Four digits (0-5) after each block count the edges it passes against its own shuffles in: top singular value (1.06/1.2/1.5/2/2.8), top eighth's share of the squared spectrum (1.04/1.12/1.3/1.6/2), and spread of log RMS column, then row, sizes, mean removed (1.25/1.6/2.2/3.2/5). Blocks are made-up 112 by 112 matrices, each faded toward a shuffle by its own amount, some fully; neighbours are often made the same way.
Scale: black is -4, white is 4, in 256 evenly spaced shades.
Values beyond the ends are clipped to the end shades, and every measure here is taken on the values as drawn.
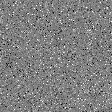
2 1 0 0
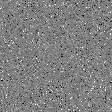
2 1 0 0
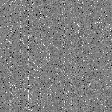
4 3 2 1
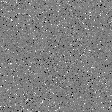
0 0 0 0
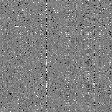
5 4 2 1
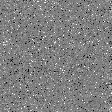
1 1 0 0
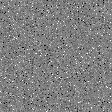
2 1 0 0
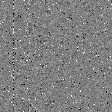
3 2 1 0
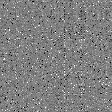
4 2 1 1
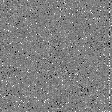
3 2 1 0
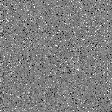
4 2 1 1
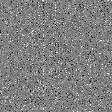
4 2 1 0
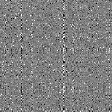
5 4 3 2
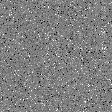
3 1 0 0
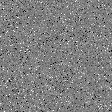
1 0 0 0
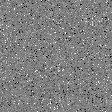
3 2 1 0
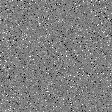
0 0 0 0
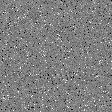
0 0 0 0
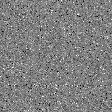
3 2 0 1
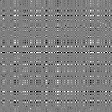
5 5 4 4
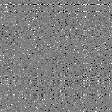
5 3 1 2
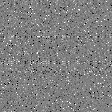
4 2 0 1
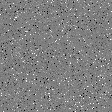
0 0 0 0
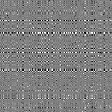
5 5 4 4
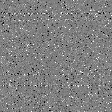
4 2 1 1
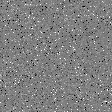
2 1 0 0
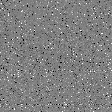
3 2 0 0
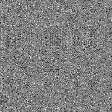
4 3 2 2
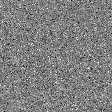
2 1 0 1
